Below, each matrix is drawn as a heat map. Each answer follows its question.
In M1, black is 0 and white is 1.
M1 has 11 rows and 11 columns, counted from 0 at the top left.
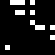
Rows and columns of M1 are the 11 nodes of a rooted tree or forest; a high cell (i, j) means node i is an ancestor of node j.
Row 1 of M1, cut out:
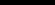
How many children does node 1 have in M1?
0
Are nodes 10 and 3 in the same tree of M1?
no
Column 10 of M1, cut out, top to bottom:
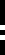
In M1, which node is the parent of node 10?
7
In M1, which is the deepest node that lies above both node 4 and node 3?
2
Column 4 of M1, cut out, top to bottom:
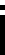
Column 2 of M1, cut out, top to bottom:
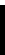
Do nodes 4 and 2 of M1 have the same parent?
no
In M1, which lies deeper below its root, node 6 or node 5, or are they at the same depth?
node 6
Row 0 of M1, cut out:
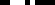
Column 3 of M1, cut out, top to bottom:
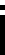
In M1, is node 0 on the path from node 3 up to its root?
yes
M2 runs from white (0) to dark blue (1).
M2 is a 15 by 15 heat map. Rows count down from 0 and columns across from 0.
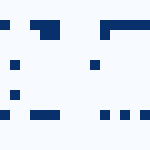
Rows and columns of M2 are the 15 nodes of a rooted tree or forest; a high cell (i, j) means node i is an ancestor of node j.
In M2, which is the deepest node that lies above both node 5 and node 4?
3
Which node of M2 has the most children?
11
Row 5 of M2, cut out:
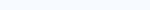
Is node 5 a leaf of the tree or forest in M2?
yes
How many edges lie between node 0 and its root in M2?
2
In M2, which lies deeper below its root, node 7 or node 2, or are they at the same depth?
the same depth
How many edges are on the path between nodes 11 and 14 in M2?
1
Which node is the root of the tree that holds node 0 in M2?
2
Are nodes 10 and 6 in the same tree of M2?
no
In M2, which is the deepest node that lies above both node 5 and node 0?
11
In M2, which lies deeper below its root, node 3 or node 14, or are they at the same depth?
the same depth
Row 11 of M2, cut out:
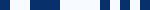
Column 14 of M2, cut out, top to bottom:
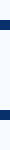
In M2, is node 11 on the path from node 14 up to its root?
yes
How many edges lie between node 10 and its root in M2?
3
